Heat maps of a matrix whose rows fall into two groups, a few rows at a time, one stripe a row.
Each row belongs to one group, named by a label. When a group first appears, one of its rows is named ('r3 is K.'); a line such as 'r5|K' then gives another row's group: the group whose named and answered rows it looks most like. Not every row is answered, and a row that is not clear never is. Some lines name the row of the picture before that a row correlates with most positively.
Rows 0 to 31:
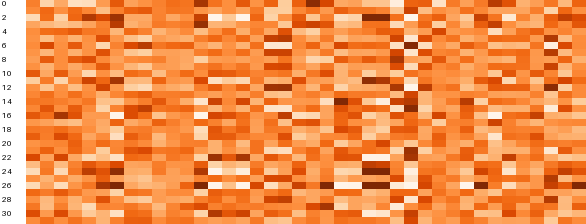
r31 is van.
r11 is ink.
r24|ink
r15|van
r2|ink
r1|van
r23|ink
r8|ink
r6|van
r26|ink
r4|ink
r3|ink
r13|van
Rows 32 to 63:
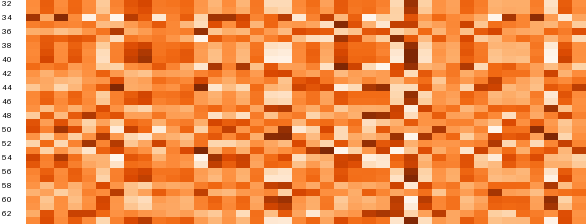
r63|van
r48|ink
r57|van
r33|van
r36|ink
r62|ink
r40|van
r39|van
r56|van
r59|ink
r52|ink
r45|van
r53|ink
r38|van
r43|ink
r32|van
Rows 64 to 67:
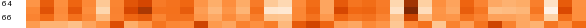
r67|ink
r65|van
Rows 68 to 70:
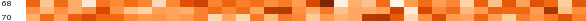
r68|ink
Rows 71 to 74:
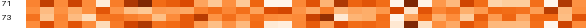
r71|van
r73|ink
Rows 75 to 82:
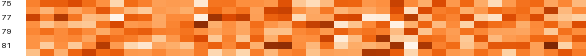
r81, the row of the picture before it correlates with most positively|72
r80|ink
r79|van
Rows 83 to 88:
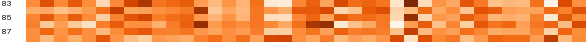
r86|ink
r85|van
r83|van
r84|ink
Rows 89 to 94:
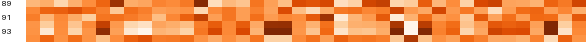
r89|ink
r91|ink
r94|van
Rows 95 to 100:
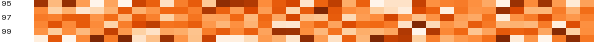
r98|van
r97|ink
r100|ink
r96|ink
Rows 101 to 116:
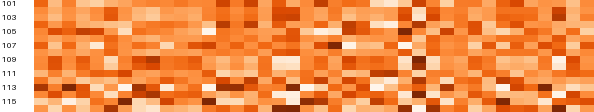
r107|ink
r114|van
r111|ink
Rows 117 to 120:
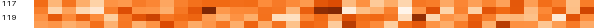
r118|ink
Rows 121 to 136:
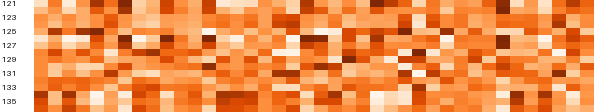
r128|van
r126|ink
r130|ink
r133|van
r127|ink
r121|ink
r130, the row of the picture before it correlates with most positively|118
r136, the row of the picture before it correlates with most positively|117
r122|ink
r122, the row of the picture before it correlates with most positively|120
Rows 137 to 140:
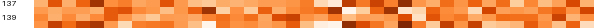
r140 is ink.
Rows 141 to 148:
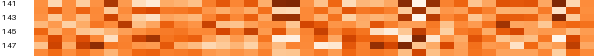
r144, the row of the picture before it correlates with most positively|138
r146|van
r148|van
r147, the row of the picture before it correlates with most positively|137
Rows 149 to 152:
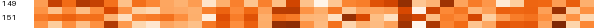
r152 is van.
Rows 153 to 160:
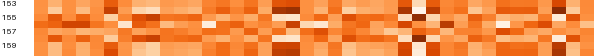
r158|van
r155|van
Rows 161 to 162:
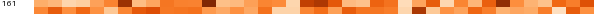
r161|ink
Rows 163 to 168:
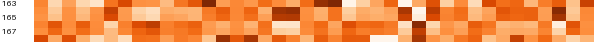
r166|van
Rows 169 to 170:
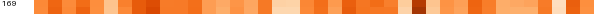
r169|van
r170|van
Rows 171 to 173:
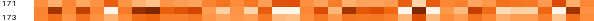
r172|van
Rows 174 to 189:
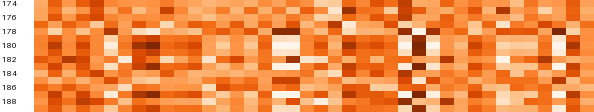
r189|van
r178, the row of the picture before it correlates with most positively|171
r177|ink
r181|van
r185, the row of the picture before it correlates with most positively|171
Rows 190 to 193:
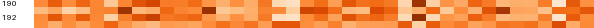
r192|van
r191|ink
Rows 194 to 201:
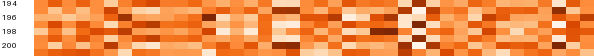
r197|van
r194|van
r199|van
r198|ink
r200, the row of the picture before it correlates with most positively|193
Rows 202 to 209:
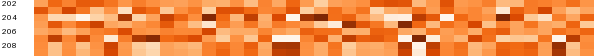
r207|van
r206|ink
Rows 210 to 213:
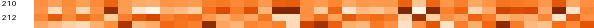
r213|ink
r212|van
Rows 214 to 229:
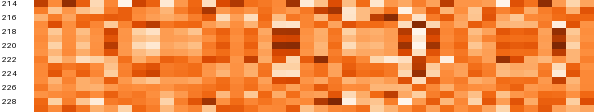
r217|van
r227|ink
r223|van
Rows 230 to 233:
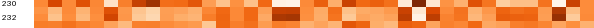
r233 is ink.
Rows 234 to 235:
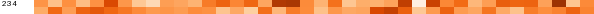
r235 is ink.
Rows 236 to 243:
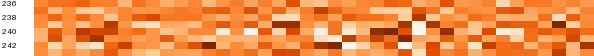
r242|ink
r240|ink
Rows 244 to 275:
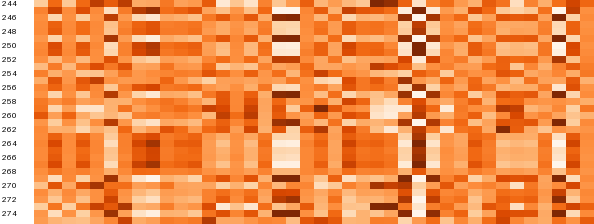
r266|van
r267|van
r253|ink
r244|ink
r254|ink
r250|van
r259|ink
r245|van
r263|van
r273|ink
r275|ink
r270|ink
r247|van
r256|van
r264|van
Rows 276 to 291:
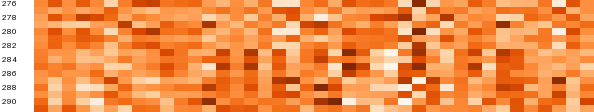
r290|ink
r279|ink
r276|van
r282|van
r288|ink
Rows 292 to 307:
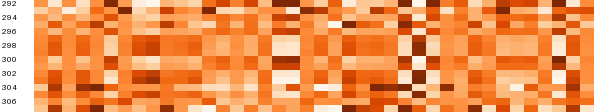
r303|van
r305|van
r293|ink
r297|van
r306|ink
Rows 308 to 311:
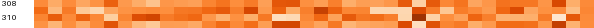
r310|van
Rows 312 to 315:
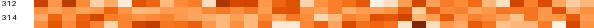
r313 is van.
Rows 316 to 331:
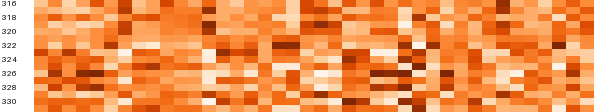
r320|ink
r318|van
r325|van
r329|ink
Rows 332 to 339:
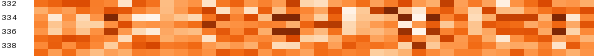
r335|ink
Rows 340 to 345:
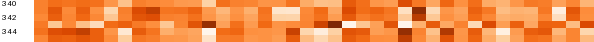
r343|ink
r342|van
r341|van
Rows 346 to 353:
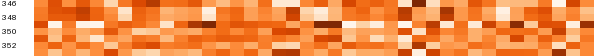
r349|ink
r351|ink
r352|van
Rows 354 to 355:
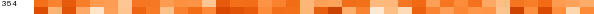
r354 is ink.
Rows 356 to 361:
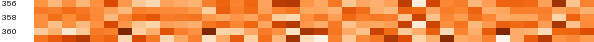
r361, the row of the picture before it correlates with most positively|354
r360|ink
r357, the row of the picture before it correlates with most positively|354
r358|van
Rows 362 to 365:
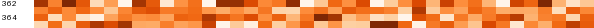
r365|ink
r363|van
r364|ink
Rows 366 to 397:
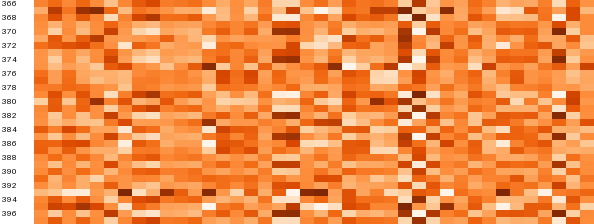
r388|van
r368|van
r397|van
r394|van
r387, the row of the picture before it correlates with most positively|362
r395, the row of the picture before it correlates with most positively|362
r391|ink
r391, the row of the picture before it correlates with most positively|364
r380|ink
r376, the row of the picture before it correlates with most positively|362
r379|van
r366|van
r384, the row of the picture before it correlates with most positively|362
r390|van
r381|van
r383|ink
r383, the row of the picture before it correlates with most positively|364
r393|ink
